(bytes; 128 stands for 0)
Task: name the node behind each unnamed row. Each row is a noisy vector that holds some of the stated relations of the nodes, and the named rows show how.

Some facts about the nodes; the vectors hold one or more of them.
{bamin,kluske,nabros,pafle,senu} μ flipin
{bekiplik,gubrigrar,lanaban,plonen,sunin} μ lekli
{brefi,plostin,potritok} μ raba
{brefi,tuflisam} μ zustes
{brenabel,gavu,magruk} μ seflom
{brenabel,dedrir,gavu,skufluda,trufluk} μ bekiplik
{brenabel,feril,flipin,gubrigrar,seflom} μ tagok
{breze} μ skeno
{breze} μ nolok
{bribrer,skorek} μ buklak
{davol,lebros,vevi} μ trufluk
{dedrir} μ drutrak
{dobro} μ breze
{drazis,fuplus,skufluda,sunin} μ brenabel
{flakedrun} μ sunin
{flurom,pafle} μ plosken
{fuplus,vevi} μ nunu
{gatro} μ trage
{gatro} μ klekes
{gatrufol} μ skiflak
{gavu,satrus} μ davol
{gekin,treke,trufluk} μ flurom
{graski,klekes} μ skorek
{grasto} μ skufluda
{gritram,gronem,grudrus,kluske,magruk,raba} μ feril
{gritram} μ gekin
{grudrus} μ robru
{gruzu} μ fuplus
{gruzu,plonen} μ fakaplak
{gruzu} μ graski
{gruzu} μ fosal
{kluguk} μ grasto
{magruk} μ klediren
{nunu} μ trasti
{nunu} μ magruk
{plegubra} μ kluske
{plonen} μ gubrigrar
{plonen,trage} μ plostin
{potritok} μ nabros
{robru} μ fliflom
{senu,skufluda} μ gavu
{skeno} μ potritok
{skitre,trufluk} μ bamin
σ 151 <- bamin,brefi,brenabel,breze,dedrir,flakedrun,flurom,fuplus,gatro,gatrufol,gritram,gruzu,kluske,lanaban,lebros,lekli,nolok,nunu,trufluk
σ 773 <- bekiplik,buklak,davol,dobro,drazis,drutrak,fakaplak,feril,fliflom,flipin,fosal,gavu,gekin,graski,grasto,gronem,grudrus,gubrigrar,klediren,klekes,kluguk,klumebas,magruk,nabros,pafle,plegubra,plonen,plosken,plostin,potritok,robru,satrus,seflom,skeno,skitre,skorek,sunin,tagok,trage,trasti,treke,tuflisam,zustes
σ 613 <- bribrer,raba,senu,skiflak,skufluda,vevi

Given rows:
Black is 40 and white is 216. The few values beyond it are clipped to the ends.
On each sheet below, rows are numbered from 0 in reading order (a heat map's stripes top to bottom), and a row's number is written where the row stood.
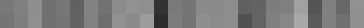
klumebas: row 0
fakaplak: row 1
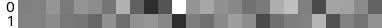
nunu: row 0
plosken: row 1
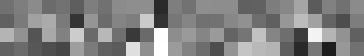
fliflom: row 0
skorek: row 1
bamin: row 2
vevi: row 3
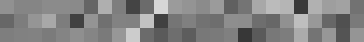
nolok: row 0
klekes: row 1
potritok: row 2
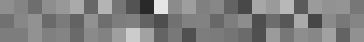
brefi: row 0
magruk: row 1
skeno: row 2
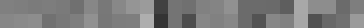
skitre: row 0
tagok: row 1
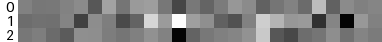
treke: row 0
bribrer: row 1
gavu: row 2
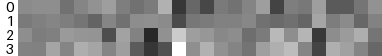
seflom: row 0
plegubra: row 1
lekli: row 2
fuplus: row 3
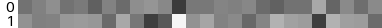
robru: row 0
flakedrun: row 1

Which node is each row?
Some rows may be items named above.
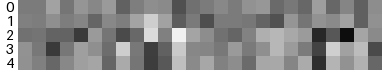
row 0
drazis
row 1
skeno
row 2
skiflak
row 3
trufluk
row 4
dedrir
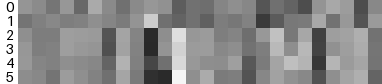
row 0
nabros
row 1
potritok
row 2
lanaban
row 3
lekli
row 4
nolok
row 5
gritram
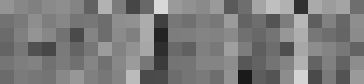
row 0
nolok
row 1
plonen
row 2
buklak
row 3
davol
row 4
tuflisam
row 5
plostin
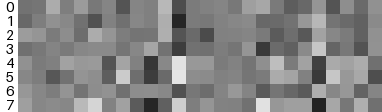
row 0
sunin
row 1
buklak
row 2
flipin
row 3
trage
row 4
lanaban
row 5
lebros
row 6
pafle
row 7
brenabel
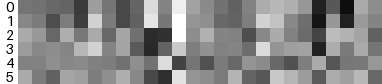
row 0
skiflak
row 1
senu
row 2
kluske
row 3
brenabel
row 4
gubrigrar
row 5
flurom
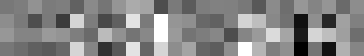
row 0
dobro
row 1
senu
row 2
breze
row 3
skufluda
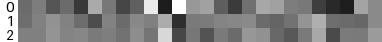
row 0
raba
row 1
buklak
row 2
gubrigrar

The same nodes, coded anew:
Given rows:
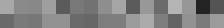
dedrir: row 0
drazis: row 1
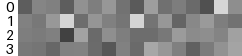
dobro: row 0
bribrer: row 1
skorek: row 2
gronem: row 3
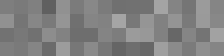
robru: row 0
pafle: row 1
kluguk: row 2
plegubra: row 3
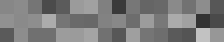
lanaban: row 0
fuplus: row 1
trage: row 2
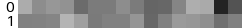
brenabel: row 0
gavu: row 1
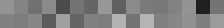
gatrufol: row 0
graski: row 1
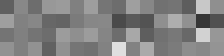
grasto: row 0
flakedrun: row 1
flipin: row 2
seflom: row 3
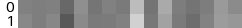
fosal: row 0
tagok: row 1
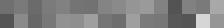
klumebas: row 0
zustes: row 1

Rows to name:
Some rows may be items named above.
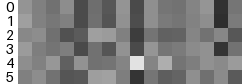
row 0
gritram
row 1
gritram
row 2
lanaban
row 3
gritram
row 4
seflom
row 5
lanaban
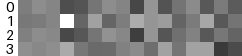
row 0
breze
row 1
skufluda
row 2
breze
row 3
fuplus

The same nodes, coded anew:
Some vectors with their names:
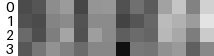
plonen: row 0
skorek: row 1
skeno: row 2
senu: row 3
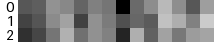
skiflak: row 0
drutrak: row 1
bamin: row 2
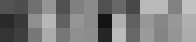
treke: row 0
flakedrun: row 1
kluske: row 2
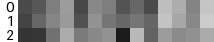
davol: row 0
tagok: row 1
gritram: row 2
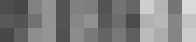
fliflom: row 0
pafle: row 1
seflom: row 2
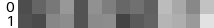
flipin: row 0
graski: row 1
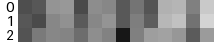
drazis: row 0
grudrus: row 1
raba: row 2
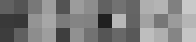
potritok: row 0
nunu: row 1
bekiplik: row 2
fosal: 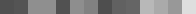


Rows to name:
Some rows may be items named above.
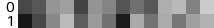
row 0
sunin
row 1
lekli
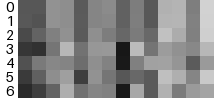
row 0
magruk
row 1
magruk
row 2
feril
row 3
brefi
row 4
raba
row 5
bekiplik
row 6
flurom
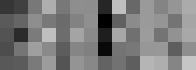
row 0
kluske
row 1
bribrer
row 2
breze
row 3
skufluda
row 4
nabros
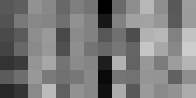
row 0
skiflak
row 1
raba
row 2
gavu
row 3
tagok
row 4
fuplus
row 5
vevi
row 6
dedrir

